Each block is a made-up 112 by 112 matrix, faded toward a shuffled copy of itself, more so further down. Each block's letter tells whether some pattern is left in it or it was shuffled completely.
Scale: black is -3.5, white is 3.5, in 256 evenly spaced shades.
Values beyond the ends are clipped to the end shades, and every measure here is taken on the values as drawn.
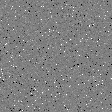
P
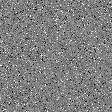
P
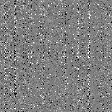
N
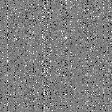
N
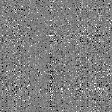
N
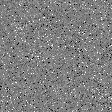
P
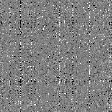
N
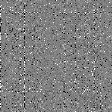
N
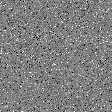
P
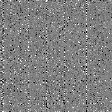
N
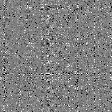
N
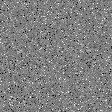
P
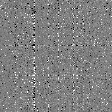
N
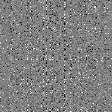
N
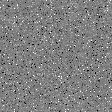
P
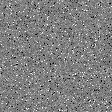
P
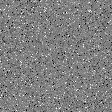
P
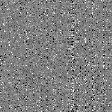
N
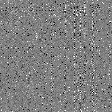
N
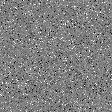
P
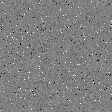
P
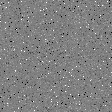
P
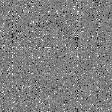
N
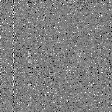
N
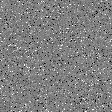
P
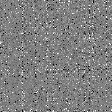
N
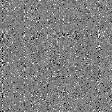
N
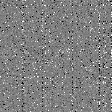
N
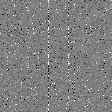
N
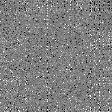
N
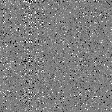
N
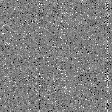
N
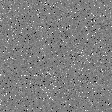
P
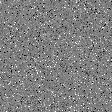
P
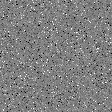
P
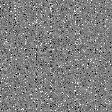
N
